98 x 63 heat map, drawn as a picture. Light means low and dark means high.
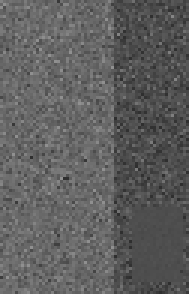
Odd patch: calmer, in the bottom right. Seam: vertical, 60% of the way across, the right part higher. Stripes: none. Calmest part: bottom right.
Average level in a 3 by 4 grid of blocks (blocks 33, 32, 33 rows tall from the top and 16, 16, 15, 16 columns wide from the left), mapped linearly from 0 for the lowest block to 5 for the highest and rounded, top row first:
0035 / 0035 / 0035
